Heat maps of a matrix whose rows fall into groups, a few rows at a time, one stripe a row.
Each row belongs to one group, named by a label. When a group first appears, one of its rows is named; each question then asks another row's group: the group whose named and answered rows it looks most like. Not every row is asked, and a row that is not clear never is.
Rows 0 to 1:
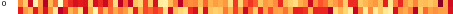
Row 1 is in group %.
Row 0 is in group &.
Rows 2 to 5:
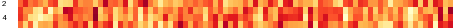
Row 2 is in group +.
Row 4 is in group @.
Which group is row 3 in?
@
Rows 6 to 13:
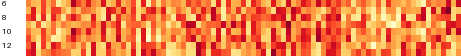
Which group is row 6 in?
@
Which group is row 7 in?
+
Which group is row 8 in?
%
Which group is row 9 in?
&
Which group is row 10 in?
@
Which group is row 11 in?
@
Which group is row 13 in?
+
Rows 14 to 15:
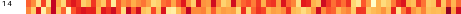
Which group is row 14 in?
%
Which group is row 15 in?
&
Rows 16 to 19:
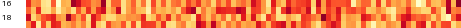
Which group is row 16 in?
@
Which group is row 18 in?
%
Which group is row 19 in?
+
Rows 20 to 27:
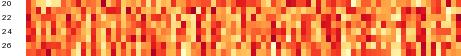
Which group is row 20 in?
@
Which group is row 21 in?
&
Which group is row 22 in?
%
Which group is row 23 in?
%
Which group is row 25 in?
%
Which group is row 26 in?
+
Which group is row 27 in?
+
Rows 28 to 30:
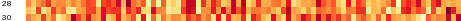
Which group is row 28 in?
&
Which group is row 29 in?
&
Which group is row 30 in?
@
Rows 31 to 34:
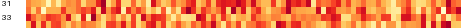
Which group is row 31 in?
@
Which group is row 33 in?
+
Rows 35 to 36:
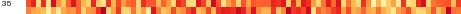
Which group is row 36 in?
@
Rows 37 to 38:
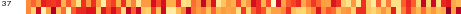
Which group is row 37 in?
+
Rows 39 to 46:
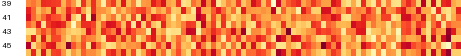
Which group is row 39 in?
+
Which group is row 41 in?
+
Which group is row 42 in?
&
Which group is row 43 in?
&
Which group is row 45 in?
%
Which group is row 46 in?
+
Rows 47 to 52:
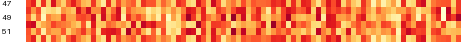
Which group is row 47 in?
%
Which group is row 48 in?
@
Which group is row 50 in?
+
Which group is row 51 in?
&
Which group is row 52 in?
%
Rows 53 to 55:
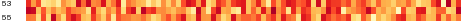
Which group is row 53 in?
@
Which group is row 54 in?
%
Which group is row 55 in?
%
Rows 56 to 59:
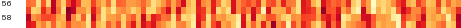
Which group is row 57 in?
%
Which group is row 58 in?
%
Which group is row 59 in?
%
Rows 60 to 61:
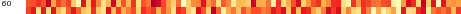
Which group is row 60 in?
+
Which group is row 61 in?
%
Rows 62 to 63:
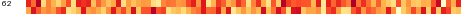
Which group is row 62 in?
@
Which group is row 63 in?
+
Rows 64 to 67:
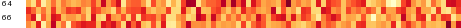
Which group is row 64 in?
&
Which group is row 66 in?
+
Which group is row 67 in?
&
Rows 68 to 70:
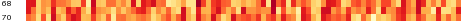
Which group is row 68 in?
+
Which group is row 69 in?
%
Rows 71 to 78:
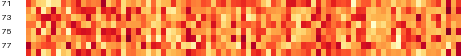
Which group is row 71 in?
@
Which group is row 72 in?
&
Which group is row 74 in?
%
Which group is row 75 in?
&
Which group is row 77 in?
%
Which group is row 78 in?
@
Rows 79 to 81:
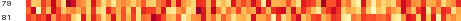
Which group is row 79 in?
%
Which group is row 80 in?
+
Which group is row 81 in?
+
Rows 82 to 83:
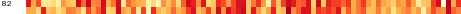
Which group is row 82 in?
@
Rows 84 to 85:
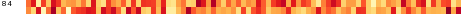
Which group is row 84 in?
+
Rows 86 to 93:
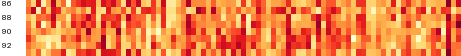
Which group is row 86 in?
&
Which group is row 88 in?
&
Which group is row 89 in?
&
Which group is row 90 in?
@
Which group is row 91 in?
@
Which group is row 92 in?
@
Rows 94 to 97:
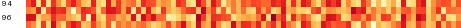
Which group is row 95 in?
&
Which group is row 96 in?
+
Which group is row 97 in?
%
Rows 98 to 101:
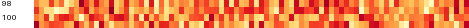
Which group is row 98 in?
@
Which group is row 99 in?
@
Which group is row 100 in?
&
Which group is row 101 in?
%
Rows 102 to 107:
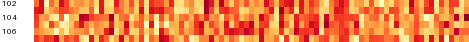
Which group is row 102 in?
+
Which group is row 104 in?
@
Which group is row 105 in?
@
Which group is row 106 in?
@
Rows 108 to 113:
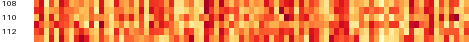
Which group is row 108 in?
+
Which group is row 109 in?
+
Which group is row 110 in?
+
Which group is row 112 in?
%
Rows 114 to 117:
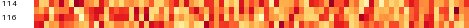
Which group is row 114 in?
%
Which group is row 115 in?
&
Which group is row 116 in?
&
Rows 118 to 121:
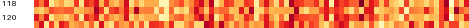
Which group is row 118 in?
@
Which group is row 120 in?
@
